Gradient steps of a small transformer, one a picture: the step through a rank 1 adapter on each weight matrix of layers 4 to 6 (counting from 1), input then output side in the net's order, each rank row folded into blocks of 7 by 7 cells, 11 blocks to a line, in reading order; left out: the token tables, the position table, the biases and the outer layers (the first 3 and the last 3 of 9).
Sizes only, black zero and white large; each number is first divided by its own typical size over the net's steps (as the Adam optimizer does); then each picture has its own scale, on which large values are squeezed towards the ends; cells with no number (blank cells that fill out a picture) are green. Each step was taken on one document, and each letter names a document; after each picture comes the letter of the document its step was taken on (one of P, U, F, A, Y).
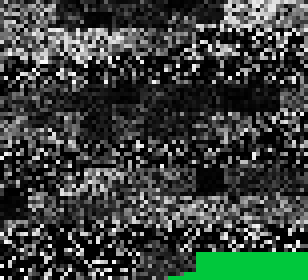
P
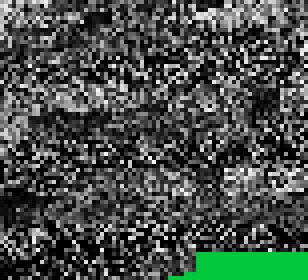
P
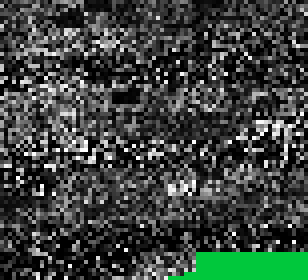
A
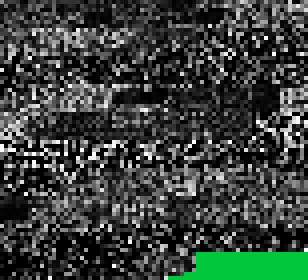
A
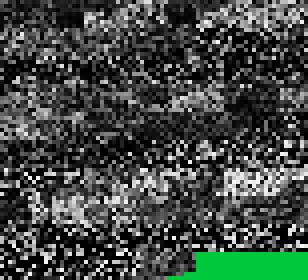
P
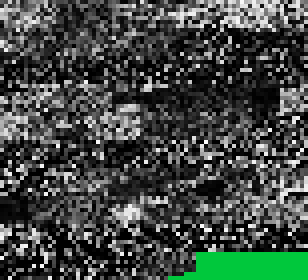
P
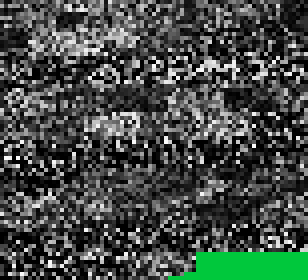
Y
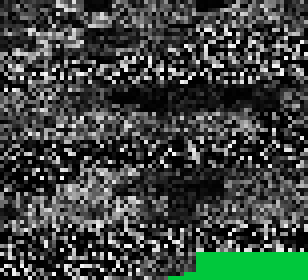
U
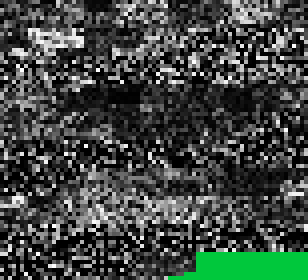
U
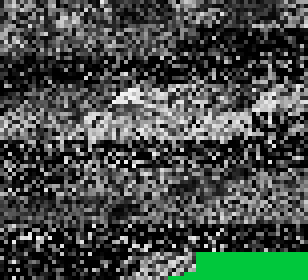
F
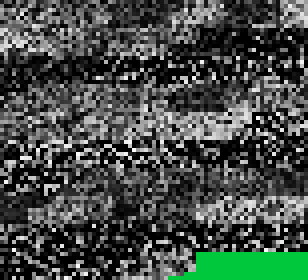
F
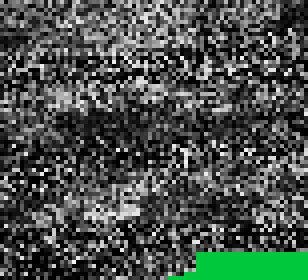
Y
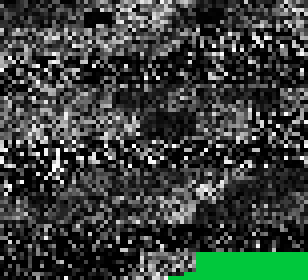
A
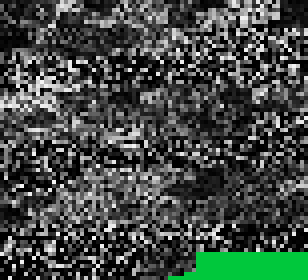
U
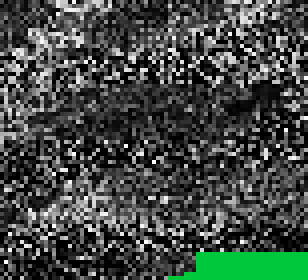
U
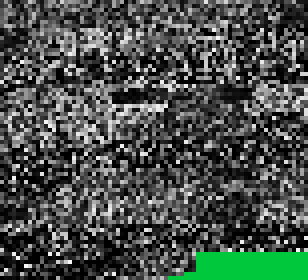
Y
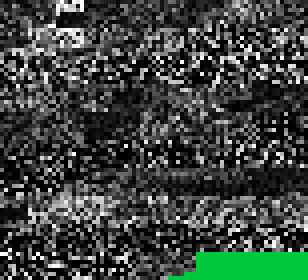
U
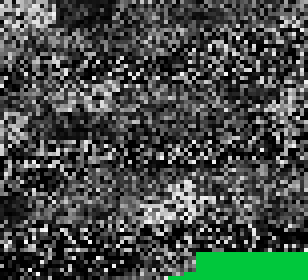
P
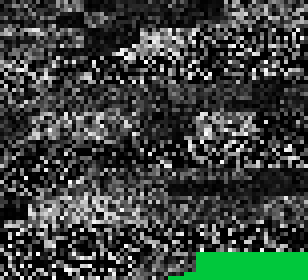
U
